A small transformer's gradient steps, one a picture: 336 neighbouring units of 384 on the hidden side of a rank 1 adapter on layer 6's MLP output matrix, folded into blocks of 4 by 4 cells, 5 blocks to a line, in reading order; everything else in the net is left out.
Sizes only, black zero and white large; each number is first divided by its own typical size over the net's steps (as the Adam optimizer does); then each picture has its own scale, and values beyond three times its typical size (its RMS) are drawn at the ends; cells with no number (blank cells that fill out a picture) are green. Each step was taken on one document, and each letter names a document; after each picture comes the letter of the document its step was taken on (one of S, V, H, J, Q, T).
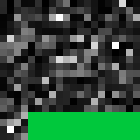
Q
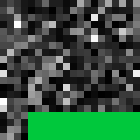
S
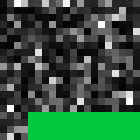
S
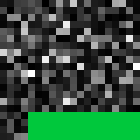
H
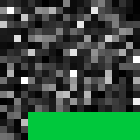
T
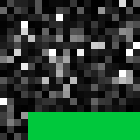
Q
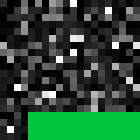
Q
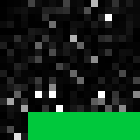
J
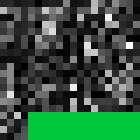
T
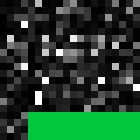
Q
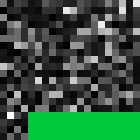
S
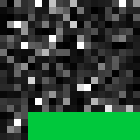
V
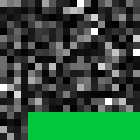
S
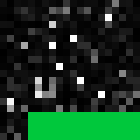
J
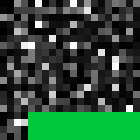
V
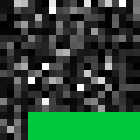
V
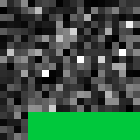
H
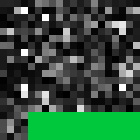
H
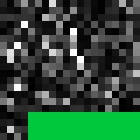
Q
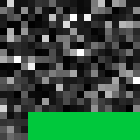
H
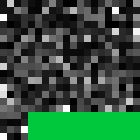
S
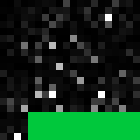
J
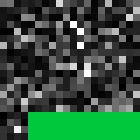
S
